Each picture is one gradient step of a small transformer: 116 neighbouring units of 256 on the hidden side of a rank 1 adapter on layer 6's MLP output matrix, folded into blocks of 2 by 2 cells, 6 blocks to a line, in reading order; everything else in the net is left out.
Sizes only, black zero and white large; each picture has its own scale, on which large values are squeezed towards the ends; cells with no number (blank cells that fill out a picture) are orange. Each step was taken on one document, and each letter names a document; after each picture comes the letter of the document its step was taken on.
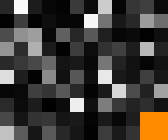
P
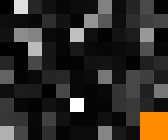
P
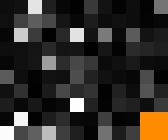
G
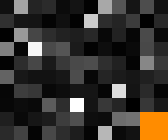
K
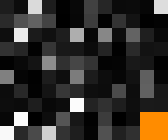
G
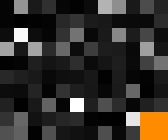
K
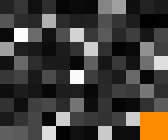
K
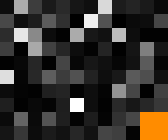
P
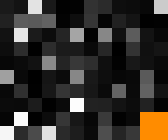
G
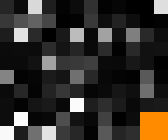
G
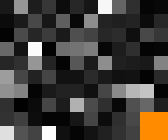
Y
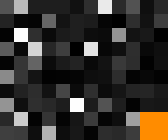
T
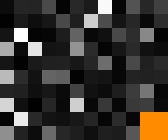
Y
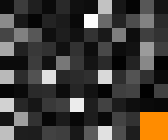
P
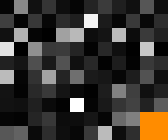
P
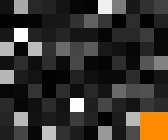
K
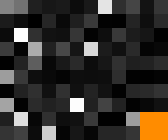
T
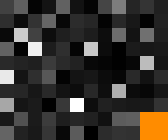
K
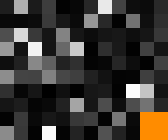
Y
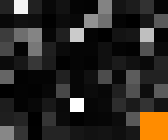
P
